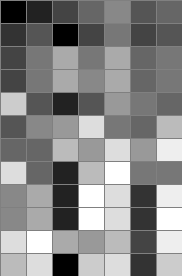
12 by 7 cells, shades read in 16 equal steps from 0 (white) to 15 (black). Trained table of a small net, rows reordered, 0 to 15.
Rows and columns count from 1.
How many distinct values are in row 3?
4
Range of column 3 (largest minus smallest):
11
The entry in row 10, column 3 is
13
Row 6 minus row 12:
6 5 -9 -1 6 -3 1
